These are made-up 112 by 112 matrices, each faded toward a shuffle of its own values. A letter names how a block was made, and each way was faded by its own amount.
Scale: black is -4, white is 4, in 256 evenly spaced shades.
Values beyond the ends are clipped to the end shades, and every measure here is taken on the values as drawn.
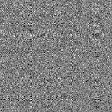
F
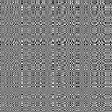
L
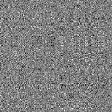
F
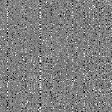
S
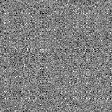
F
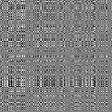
L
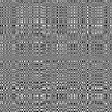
L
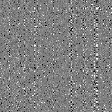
S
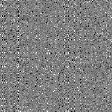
S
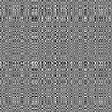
L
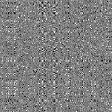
S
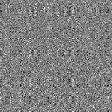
F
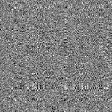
F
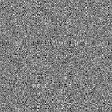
F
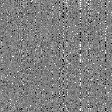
S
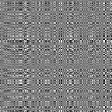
L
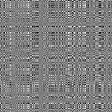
L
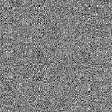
F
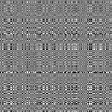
L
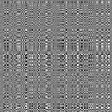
L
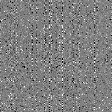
S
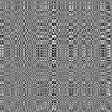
L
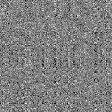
F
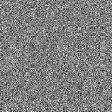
F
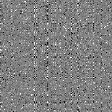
S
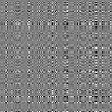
L
